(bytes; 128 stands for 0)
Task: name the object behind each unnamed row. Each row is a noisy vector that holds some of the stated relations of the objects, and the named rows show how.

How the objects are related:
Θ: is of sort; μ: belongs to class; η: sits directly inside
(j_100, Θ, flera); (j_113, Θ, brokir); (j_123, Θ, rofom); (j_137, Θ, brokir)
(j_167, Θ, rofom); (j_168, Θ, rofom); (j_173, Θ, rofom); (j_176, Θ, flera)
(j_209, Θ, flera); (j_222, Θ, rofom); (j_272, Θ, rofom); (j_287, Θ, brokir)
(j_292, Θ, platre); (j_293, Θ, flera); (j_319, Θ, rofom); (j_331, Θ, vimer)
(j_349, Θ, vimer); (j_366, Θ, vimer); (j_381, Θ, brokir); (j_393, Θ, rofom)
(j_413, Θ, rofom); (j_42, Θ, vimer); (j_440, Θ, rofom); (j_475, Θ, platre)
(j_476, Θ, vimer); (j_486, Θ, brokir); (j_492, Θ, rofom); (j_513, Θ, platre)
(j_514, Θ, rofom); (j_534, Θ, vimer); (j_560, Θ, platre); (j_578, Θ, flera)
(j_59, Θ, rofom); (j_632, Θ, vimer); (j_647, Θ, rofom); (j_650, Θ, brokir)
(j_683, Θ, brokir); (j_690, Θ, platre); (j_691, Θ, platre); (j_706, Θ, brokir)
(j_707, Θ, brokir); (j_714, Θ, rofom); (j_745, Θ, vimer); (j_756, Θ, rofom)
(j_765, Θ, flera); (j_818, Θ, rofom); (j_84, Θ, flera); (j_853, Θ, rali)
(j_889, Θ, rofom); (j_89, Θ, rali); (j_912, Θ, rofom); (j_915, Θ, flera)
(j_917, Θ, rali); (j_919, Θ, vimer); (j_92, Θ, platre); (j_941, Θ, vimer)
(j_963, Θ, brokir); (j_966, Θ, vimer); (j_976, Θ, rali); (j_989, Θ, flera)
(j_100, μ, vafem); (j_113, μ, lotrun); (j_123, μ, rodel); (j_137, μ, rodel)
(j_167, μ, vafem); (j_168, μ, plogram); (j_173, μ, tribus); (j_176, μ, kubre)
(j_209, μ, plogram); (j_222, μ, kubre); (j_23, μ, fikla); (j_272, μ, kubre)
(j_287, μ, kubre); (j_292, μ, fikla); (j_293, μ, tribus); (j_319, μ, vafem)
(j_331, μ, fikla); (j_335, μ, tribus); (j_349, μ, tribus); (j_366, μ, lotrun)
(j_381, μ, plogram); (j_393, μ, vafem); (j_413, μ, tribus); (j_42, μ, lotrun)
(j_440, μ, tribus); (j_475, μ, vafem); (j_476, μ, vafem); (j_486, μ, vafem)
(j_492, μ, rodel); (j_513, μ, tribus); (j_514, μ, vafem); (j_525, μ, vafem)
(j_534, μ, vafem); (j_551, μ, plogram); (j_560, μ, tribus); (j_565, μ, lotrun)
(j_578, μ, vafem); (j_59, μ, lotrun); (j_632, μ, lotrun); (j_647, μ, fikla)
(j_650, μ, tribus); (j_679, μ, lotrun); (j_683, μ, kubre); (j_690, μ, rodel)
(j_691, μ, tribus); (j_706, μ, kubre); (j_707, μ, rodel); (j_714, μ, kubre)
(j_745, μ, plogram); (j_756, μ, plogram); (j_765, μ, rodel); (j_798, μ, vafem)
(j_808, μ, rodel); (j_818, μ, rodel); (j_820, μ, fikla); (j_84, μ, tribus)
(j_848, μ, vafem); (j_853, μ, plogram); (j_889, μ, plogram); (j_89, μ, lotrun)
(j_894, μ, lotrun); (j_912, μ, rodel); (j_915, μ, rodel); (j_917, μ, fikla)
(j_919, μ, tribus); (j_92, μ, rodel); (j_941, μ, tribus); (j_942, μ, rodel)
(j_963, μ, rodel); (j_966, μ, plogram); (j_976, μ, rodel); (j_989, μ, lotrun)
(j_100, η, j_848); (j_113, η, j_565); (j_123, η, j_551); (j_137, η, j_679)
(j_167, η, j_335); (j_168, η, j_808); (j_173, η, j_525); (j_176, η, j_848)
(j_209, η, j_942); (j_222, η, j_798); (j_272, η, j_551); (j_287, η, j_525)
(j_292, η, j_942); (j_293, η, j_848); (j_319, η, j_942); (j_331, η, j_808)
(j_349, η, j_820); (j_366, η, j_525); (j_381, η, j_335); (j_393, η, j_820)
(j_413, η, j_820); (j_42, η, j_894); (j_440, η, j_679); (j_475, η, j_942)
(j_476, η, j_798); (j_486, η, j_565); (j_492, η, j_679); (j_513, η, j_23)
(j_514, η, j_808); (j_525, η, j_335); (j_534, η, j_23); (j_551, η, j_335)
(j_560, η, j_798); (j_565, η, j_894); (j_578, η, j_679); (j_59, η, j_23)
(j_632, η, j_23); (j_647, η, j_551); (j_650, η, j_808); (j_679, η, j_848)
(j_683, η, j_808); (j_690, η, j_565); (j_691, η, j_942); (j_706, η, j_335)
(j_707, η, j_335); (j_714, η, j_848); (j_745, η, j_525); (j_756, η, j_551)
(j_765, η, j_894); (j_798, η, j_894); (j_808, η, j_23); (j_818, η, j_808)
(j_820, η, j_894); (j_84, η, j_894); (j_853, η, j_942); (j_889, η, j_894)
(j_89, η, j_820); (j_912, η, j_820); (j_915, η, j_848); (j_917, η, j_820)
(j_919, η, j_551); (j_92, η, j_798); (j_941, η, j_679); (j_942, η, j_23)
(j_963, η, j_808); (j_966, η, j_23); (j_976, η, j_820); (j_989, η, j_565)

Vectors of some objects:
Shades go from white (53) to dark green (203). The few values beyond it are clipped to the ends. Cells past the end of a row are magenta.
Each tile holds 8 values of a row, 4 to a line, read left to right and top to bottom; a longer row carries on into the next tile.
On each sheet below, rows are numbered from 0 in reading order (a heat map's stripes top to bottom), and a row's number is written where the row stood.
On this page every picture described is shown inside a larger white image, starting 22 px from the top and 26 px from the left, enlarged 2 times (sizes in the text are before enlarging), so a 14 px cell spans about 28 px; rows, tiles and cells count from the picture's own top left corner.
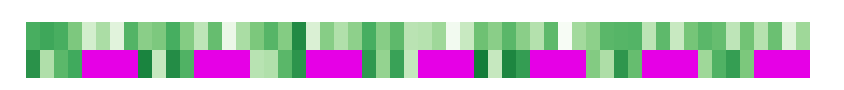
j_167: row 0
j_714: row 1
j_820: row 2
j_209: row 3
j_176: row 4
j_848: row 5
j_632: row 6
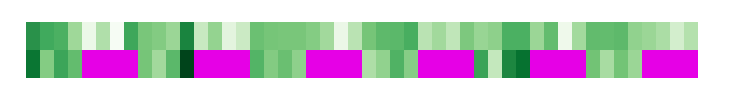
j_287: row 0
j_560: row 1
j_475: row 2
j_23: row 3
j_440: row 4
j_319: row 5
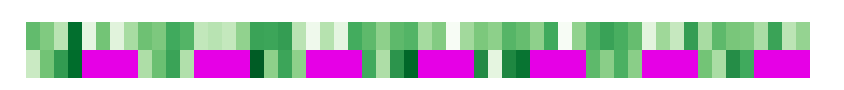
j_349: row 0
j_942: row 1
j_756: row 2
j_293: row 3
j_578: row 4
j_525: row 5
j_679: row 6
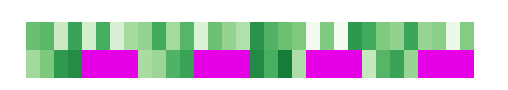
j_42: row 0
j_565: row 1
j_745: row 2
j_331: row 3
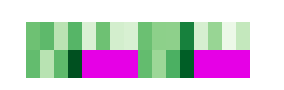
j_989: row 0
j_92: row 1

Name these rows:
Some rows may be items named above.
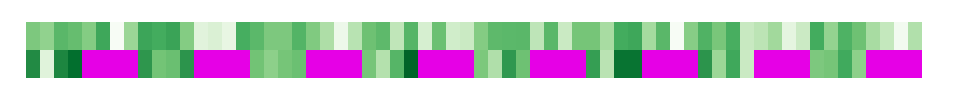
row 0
j_578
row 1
j_173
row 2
j_292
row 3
j_113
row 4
j_848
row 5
j_137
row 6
j_853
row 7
j_963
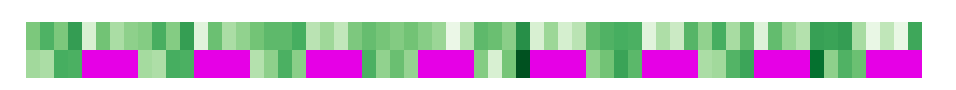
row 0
j_798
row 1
j_798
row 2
j_23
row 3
j_475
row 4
j_917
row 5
j_335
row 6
j_565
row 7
j_272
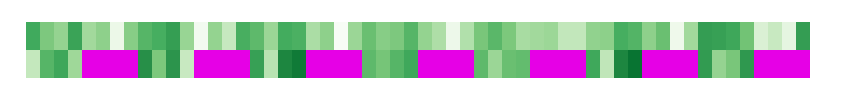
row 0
j_331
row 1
j_551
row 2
j_915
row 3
j_513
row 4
j_59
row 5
j_440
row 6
j_647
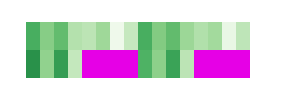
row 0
j_209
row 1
j_683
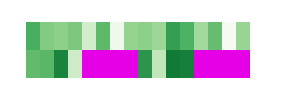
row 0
j_966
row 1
j_492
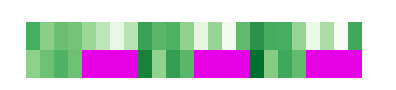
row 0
j_650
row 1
j_706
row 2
j_287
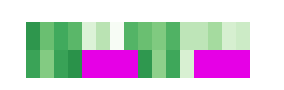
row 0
j_707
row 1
j_168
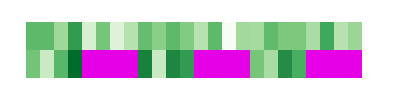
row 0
j_486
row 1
j_176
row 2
j_679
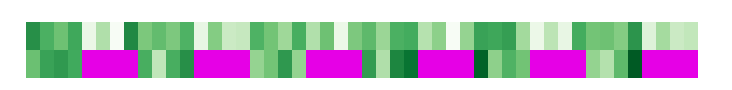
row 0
j_919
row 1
j_222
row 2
j_534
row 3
j_915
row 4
j_272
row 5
j_413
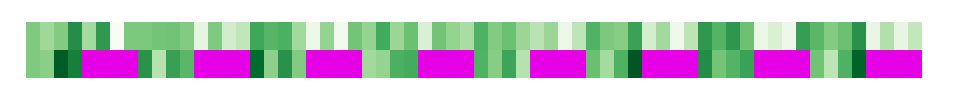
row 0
j_941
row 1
j_889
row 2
j_381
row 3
j_894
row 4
j_683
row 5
j_84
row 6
j_123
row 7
j_976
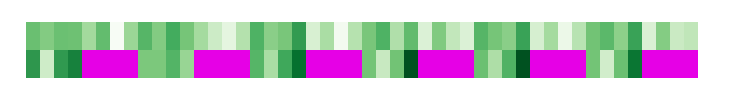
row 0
j_100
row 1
j_818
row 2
j_765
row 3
j_89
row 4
j_84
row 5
j_393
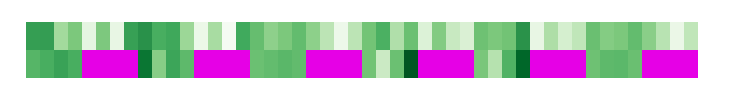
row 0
j_366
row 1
j_287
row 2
j_691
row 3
j_89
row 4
j_912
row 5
j_691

